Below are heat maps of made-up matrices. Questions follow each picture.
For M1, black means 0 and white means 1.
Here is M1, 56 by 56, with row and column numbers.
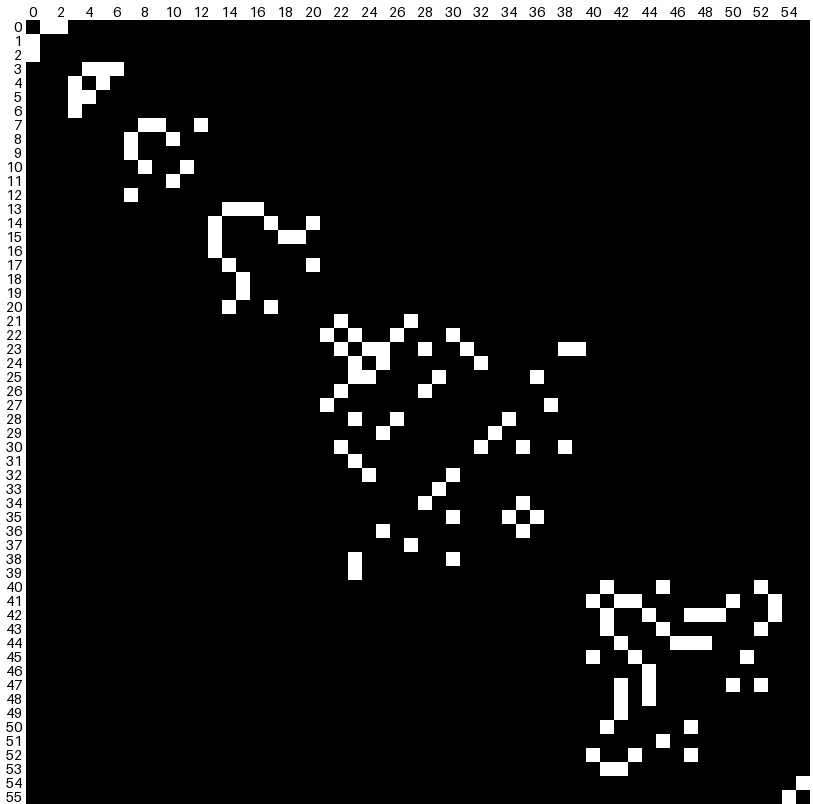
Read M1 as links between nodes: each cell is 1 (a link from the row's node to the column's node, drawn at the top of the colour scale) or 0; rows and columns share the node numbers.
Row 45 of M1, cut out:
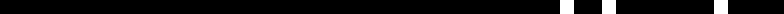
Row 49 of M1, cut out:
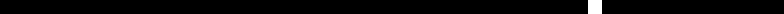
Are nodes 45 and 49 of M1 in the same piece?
yes
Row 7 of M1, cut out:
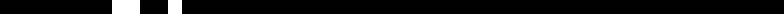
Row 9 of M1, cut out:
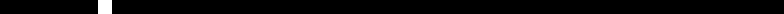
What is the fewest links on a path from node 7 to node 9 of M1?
1
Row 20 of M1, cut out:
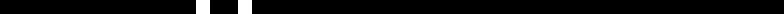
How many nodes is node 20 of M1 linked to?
2
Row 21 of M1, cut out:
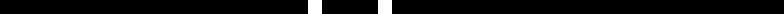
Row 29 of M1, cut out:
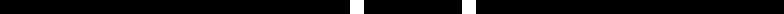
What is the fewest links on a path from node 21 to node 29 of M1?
4
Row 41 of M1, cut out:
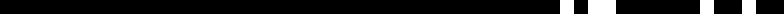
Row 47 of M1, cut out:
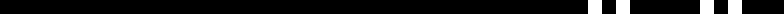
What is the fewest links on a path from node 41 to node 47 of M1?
2
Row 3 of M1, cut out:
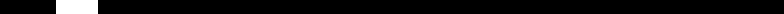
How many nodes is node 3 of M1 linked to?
3
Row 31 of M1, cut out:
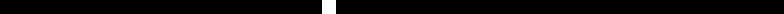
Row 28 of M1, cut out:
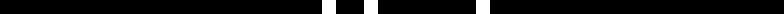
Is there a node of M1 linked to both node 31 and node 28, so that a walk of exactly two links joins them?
yes
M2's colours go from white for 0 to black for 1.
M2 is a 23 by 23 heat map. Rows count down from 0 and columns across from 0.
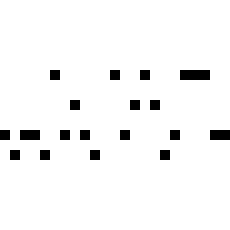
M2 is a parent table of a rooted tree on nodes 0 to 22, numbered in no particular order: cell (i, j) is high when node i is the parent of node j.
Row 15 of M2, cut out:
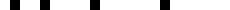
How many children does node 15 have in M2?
4
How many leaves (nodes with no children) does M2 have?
19
